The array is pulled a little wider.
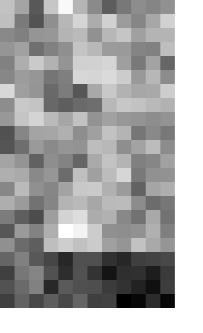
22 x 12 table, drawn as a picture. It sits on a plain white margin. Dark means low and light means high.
The ninth with the lowest average is the bottom right. The top part is higher, up to a seam about 80% of the way down. No regular stripes run through it.
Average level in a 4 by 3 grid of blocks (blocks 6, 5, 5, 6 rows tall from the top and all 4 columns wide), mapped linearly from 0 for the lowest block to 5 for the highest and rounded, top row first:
3 5 4 | 4 4 4 | 3 5 3 | 1 2 0
